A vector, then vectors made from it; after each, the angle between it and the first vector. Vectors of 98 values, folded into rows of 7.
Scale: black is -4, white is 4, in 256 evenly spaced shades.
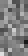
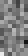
nearly parallel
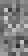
partly aligned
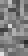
nearly parallel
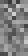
partly opposed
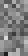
partly opposed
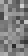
partly aligned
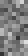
partly opposed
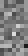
orthogonal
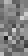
partly aligned
